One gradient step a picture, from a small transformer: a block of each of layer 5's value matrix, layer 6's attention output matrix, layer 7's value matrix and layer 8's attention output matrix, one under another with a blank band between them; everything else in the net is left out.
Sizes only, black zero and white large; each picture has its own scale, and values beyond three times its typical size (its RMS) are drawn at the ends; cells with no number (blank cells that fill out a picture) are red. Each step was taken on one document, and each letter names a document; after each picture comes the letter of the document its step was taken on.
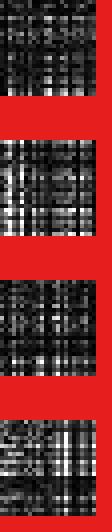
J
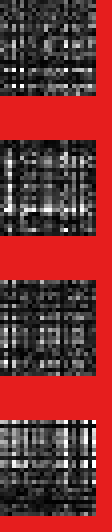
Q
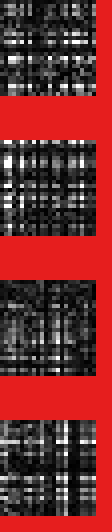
J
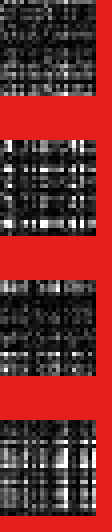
Q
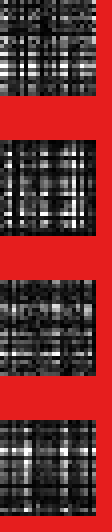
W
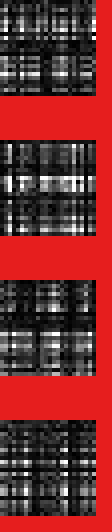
W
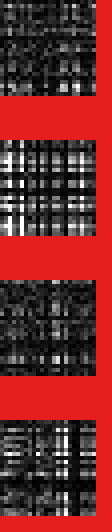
J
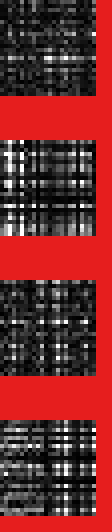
J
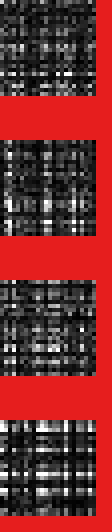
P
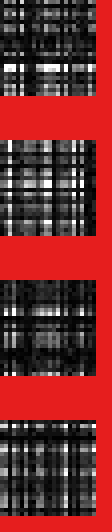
P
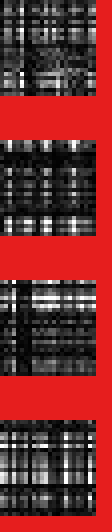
P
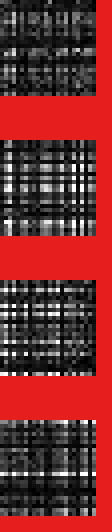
Q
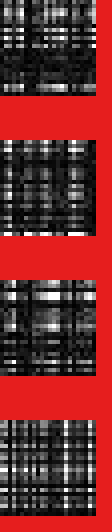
P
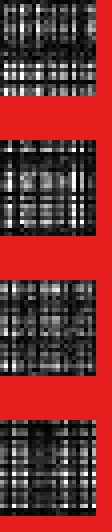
W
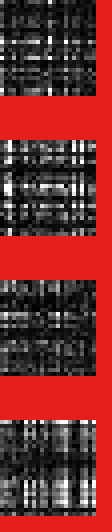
Q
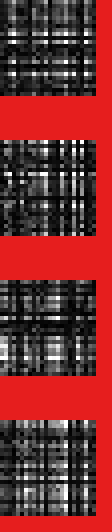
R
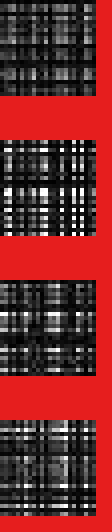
R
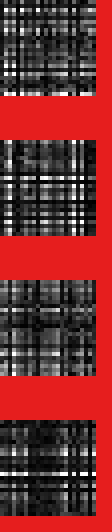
W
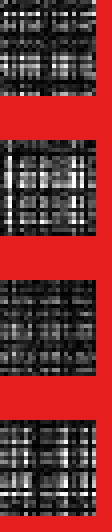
W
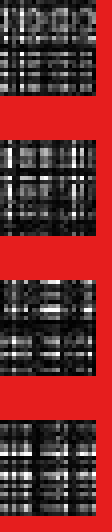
W
